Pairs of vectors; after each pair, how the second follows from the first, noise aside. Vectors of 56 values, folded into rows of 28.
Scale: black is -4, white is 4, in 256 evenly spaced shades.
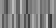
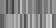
sign-scrambled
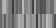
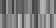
sign-scrambled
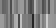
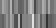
negated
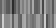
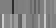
partly zeroed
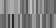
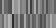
sign-scrambled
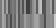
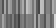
sign-scrambled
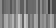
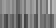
negated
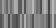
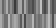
negated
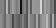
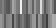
sign-scrambled
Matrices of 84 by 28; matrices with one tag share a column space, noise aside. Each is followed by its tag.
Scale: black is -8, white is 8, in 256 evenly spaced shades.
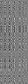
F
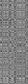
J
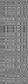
F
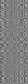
J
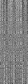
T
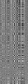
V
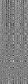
V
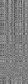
V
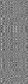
F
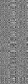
J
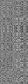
F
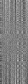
T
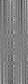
T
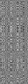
F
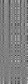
V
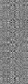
J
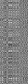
J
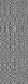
F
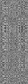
F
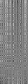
V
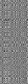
J
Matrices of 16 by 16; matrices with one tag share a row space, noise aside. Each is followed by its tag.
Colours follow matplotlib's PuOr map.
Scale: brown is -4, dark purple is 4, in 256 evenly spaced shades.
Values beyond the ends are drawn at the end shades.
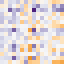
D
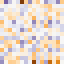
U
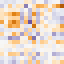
D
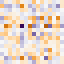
U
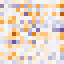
D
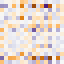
U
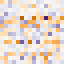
U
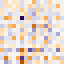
U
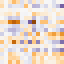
D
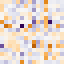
U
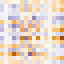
D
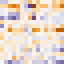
D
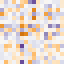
U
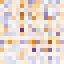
U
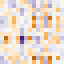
U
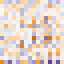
U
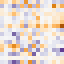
D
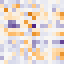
D
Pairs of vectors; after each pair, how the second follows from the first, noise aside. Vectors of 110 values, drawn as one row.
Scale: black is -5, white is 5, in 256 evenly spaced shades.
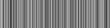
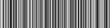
scaled up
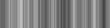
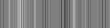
partly zeroed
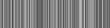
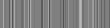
partly zeroed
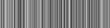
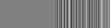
partly zeroed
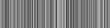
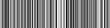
scaled up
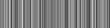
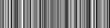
scaled up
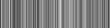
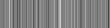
partly zeroed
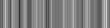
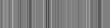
partly zeroed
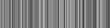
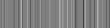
partly zeroed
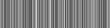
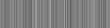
shrunk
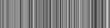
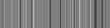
partly zeroed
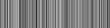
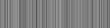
shrunk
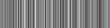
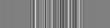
partly zeroed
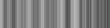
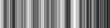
scaled up
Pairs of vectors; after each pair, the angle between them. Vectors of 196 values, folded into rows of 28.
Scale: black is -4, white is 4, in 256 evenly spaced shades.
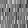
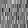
nearly parallel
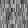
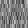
orthogonal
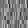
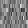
partly aligned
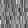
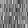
orthogonal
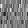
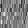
nearly opposite
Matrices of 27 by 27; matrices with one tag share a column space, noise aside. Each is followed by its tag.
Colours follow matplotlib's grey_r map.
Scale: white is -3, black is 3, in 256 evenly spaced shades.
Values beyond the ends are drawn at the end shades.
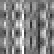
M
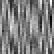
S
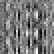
M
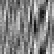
S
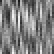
S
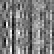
M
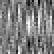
S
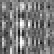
M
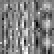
M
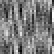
S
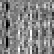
M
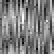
S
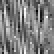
S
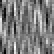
S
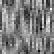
S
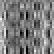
M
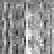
M
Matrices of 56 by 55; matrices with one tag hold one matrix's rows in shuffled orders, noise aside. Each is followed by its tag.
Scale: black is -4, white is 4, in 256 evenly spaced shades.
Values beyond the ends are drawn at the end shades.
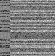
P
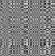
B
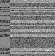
P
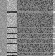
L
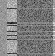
L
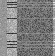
L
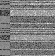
P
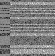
P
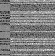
P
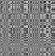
B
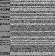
P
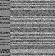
P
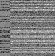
P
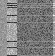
L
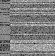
P
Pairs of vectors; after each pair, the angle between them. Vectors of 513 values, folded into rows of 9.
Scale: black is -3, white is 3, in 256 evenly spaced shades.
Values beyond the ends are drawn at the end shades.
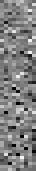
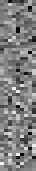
partly opposed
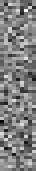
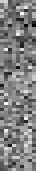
partly opposed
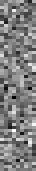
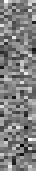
orthogonal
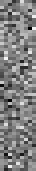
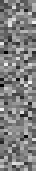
orthogonal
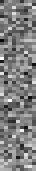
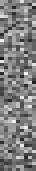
nearly opposite
